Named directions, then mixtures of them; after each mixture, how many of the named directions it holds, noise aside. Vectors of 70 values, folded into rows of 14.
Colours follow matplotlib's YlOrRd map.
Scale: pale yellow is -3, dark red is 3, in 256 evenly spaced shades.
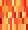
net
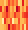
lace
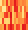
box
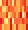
two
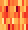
one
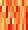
three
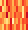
three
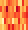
one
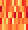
two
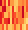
one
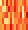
two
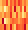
two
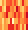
three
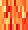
two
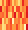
two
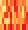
one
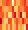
one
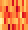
two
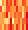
three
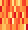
two
